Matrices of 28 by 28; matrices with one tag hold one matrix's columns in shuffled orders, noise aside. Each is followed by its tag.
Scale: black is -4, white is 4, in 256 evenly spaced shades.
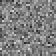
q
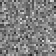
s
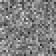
s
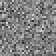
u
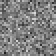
s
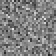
s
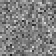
u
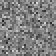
u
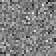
s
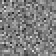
q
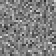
q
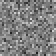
s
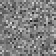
u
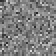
q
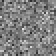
s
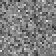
q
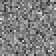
s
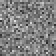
u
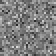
u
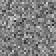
u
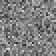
q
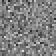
q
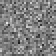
u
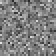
q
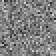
q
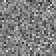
q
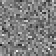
q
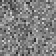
s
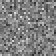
s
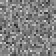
q
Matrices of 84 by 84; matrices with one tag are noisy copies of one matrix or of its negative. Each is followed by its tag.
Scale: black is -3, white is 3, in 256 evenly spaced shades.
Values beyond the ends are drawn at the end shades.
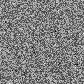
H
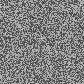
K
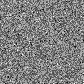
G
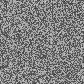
G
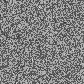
G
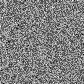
G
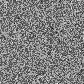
G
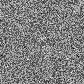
K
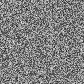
G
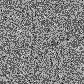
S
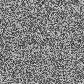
K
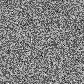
S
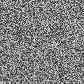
S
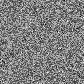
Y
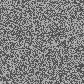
S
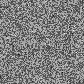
K
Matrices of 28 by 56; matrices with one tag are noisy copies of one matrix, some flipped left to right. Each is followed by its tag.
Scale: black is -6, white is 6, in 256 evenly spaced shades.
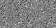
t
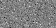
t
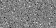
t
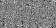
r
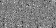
r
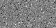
t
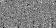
r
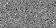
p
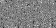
r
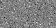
t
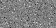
t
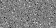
t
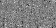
r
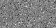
t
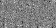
r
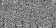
r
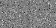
p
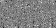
r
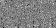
r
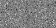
p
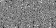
r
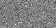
t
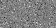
t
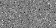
p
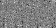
r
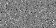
p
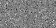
p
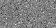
t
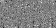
r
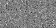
p
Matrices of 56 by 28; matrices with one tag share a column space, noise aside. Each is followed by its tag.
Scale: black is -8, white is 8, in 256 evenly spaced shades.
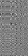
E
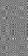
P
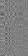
E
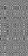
P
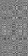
P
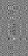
P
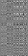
E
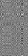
E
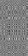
P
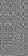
E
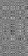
P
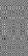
P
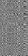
E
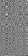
E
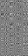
E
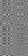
E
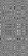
P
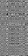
E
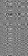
E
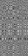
P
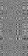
P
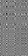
E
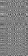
E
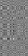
P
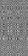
P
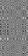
P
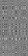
P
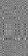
P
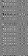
E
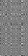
E
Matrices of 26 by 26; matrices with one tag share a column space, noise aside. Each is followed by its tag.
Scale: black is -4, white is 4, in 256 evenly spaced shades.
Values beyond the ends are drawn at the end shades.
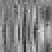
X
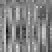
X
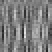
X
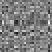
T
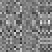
T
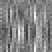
X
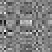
T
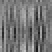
X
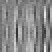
X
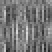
X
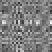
T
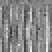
X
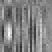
X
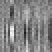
X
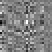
T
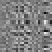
T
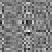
T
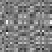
T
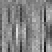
X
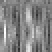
X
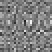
T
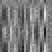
X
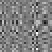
T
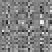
T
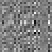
T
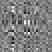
T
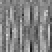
X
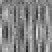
X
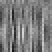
X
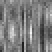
X
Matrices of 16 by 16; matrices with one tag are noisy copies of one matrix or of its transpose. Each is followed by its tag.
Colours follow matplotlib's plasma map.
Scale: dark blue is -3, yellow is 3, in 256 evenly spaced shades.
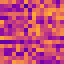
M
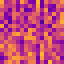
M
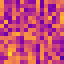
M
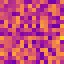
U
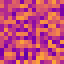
U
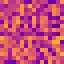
U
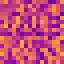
U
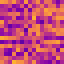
M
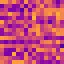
M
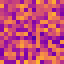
U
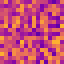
U
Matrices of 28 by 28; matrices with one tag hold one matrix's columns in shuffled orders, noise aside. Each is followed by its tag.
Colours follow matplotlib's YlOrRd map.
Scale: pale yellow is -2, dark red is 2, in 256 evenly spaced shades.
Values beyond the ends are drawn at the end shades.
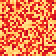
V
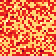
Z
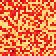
Z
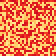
Z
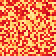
Z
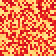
V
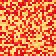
Z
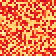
Z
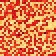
Z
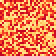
Z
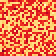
Z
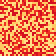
Z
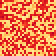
V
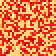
V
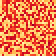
V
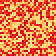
Z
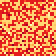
Z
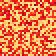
Z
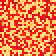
V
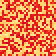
V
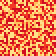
V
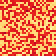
Z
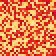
Z
